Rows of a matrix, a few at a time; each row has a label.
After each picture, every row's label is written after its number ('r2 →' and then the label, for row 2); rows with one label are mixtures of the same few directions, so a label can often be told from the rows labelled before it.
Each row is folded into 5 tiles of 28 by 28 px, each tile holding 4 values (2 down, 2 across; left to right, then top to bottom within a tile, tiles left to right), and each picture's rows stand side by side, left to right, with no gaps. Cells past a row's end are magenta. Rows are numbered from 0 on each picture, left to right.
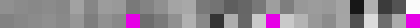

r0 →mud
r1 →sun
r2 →mud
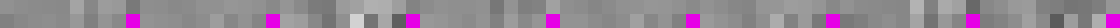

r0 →mud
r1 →sun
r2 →sun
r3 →mud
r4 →sun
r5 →sun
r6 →mud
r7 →sun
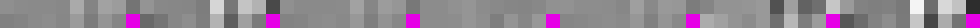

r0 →mud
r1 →mud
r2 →mud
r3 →sun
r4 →mud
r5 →mud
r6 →mud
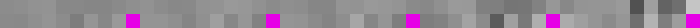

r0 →sun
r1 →sun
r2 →sun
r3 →sun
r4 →mud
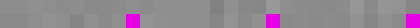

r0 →sun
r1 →mud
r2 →mud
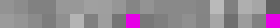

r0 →sun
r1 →mud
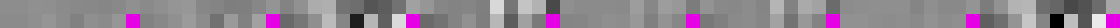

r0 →sun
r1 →sun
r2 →sun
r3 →mud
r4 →mud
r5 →mud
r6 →mud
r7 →sun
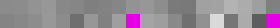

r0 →sun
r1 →sun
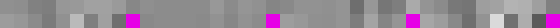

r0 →sun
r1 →mud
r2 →mud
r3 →sun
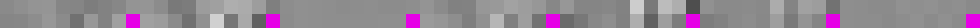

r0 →sun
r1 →sun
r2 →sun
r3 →sun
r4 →mud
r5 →mud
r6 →sun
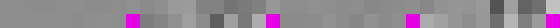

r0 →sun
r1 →sun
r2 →sun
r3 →mud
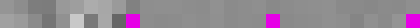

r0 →sun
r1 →mud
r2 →sun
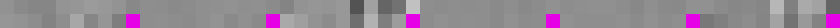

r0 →sun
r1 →sun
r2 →mud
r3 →mud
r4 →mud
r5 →mud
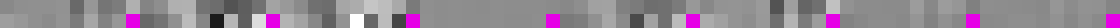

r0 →mud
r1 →sun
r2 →sun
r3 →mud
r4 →sun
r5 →mud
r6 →mud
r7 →mud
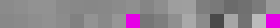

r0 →sun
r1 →sun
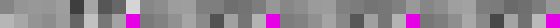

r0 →mud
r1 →sun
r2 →sun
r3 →sun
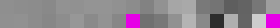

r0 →sun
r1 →sun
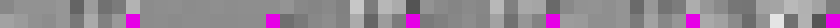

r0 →mud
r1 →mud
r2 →mud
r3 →mud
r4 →mud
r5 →sun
